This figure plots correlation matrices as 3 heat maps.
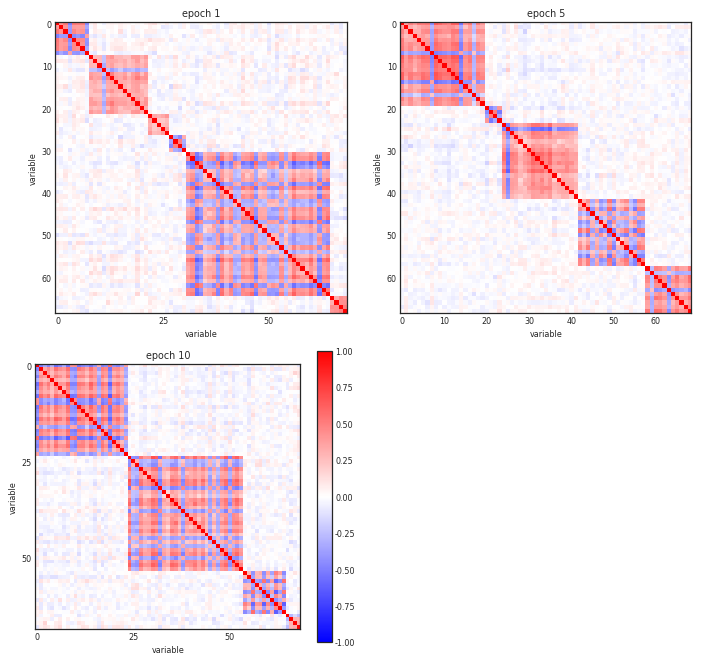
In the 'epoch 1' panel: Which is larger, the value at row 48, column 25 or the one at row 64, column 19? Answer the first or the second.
the second
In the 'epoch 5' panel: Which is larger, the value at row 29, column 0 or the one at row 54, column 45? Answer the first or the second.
the second
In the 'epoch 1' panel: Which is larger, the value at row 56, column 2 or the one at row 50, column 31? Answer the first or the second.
the first
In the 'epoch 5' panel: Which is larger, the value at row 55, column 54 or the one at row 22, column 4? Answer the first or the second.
the first
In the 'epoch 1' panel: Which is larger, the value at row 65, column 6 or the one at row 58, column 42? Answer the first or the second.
the first
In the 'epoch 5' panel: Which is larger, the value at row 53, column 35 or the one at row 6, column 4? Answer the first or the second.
the second
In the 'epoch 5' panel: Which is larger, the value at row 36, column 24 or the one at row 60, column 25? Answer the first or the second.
the first
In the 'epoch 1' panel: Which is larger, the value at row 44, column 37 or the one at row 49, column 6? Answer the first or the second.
the first
